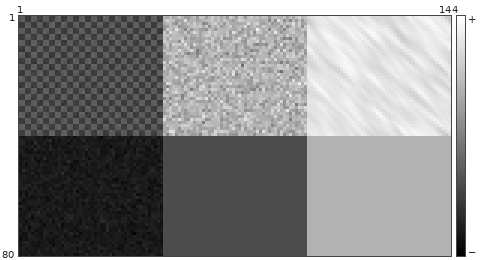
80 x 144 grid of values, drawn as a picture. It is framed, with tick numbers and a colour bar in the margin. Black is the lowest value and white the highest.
The table splits into 2 rows of 3 panels. Panel 1,1: low, checkered. Panel 1,2: high, fine-grained. Panel 1,3: very high, slanting down to the right, faint in contrast. Panel 2,1: very low, fine-grained, faint in contrast. Panel 2,2: low, flat. Panel 2,3: high, flat.
